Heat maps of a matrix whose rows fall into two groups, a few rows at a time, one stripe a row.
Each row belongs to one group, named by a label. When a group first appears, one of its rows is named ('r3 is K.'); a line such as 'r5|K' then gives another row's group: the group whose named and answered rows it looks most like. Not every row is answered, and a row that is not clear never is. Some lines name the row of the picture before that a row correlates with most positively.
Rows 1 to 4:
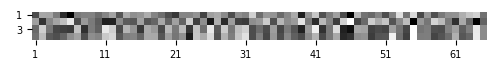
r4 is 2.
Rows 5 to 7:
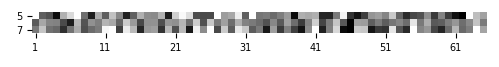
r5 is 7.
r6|2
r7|2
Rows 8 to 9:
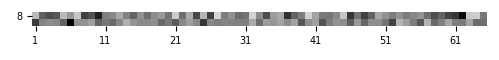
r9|2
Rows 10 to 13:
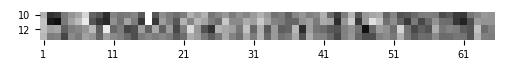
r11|7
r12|7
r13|7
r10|7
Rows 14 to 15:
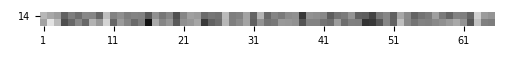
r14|7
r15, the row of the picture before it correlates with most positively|12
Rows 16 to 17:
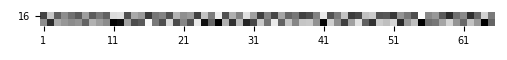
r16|2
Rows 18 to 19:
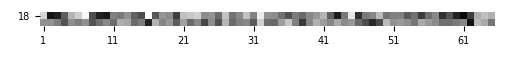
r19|7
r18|7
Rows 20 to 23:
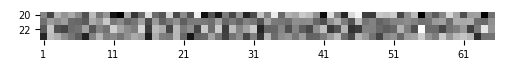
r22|2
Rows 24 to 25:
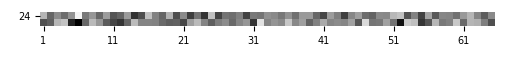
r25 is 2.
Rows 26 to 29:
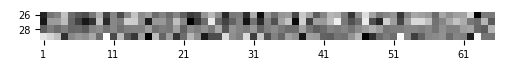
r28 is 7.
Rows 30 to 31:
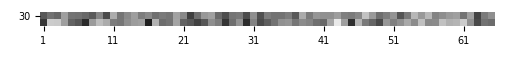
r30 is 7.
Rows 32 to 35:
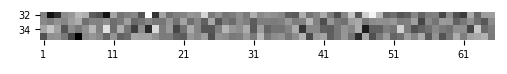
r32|7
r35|2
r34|7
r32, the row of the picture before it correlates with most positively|30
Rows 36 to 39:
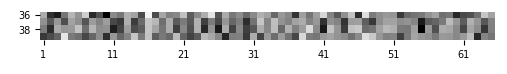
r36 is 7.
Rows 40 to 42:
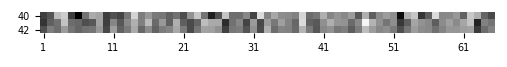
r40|2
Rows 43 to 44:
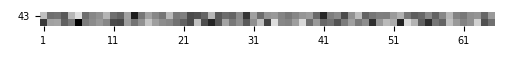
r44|2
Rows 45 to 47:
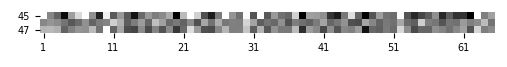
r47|7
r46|2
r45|7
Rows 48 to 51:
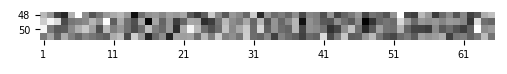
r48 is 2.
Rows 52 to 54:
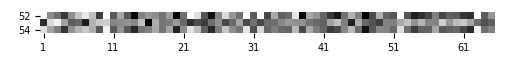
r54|7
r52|7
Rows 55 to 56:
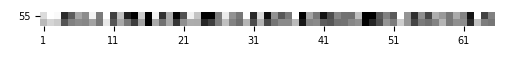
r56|7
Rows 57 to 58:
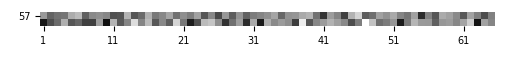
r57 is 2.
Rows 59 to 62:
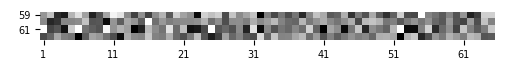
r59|2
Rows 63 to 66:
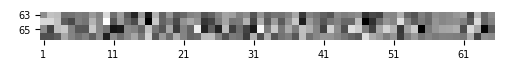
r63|7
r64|7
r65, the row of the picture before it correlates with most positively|62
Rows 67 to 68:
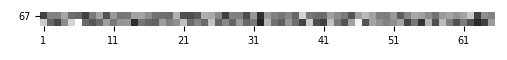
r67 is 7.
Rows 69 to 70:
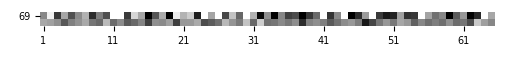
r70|7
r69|2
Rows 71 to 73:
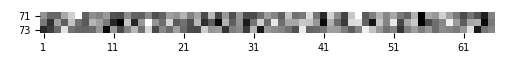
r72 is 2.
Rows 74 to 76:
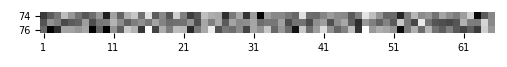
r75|2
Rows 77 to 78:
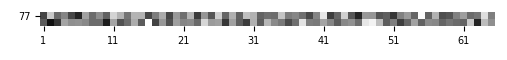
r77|2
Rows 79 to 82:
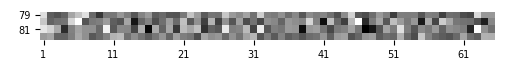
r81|7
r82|2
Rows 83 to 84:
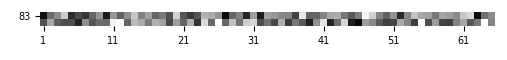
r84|2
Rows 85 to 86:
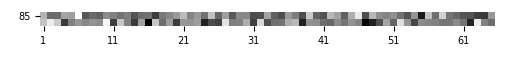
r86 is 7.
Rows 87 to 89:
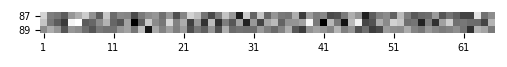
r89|7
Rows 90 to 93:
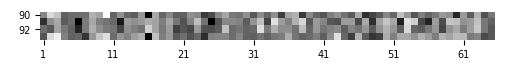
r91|2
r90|7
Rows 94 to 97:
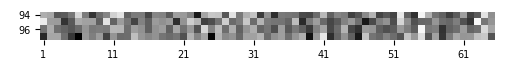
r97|2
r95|7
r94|2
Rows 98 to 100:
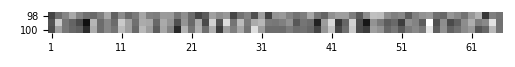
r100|2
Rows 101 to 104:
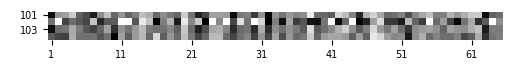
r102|2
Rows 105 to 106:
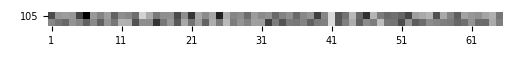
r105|2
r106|2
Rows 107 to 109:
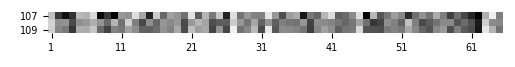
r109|7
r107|7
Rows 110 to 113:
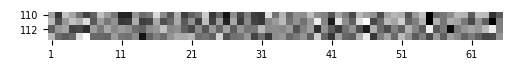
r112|2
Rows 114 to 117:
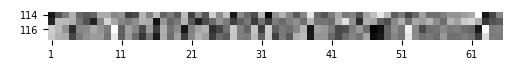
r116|7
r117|7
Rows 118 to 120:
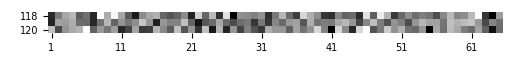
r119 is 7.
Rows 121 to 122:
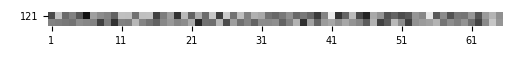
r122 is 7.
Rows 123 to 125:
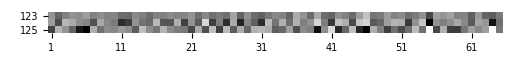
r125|2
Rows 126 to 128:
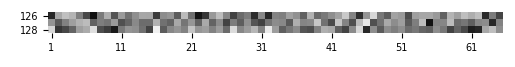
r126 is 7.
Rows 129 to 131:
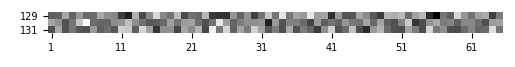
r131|2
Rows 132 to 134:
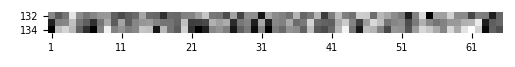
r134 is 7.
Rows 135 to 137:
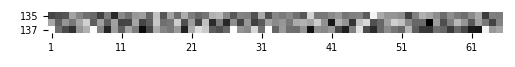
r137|7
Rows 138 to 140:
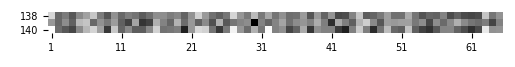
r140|7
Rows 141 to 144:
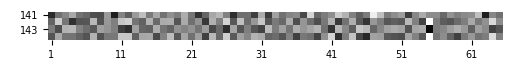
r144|2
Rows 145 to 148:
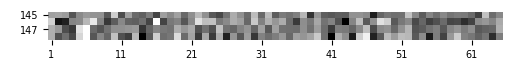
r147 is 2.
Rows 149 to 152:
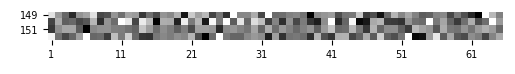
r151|2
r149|7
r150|2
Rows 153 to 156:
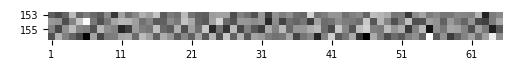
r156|2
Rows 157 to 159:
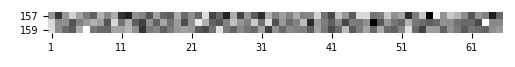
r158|7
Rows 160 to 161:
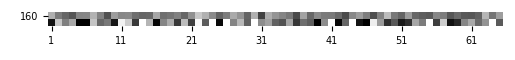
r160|7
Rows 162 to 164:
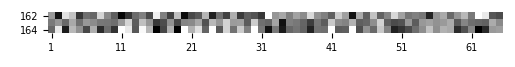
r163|2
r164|2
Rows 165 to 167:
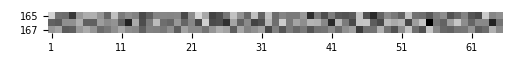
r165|7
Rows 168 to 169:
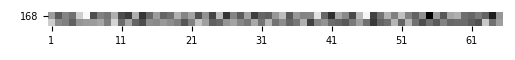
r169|7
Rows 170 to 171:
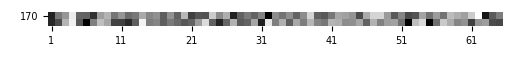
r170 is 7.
